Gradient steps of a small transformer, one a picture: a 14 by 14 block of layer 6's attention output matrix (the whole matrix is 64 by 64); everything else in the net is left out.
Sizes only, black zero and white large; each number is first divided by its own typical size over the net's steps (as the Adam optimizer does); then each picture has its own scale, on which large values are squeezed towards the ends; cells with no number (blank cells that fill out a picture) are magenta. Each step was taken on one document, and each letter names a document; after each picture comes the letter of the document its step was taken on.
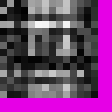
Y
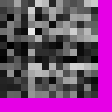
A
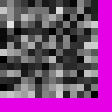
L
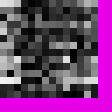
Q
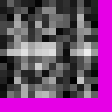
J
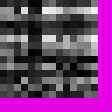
L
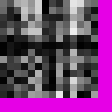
A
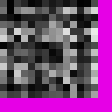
Q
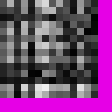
J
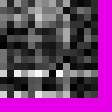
Y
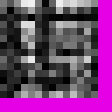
A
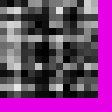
L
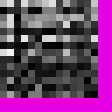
Y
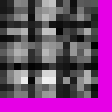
J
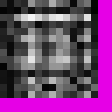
A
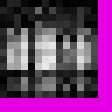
J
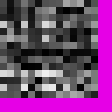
Y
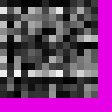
L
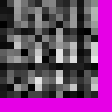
J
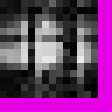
J
